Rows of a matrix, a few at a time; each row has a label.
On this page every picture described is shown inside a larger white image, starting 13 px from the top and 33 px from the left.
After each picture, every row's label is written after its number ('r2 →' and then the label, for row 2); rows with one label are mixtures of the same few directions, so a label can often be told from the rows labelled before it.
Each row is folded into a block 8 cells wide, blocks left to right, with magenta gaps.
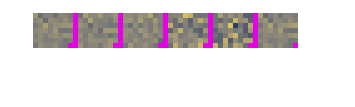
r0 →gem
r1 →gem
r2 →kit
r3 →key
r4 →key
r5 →gem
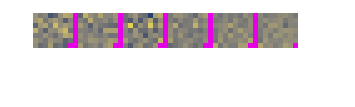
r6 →key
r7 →gem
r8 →kit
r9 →kit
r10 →kit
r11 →kit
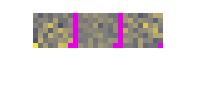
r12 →kit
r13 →key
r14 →key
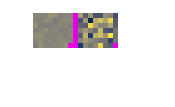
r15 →key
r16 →gem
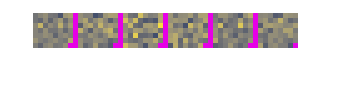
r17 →kit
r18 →key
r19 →gem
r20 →key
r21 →kit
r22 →key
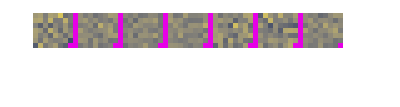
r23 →kit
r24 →key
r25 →gem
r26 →gem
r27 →key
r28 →gem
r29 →key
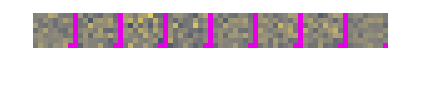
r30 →key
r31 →gem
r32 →kit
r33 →kit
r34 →gem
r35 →key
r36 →key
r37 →gem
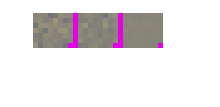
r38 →key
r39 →kit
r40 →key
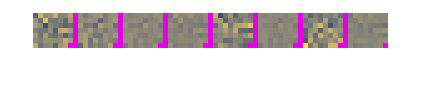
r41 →gem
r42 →key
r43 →key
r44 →gem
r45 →gem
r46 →key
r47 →kit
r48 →gem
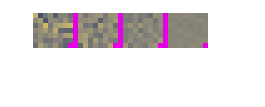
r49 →gem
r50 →key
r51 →kit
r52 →key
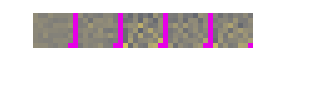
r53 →gem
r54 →gem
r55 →kit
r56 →kit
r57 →kit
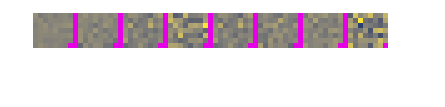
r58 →gem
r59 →kit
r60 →kit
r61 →gem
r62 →kit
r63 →key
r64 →gem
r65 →gem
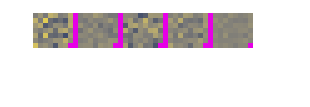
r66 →gem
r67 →key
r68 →key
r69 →gem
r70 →gem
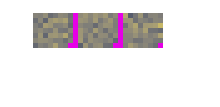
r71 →gem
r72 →kit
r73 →gem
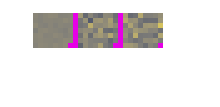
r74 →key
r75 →gem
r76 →gem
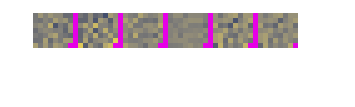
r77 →key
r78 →kit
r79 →gem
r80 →gem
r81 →key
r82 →key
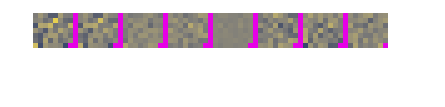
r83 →key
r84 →key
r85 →kit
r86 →key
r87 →kit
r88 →key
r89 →kit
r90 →key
